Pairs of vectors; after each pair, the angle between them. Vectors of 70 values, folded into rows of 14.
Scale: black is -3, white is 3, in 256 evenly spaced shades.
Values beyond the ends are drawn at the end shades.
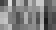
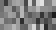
partly aligned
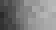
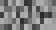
orthogonal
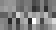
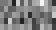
partly opposed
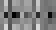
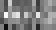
nearly opposite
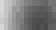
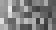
partly aligned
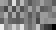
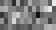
partly opposed
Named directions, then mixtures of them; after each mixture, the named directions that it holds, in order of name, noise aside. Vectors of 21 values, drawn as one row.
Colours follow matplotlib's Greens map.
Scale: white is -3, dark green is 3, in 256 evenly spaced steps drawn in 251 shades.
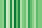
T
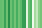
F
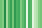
F, T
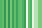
F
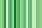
F, T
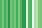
F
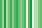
F, T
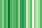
F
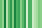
F, T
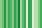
F, T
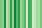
F, T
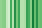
F, T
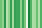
F, T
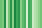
F, T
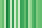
T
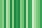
F, T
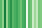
F, T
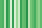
T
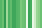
F, T
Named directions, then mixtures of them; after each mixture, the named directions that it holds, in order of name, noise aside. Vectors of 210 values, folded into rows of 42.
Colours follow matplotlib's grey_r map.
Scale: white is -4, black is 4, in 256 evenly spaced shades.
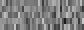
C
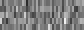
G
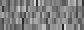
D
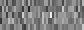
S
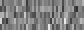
G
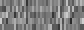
C, G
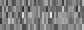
S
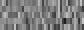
C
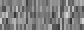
C, G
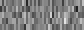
G, S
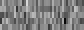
G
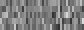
C, G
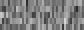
D, G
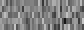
C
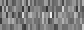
S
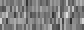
C, G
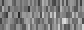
C, S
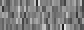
C, D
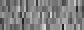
D, S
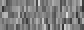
C, D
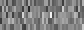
S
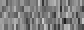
C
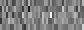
S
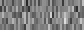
G, S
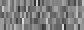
D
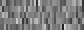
C, D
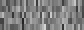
D, S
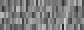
D, G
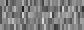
C, S
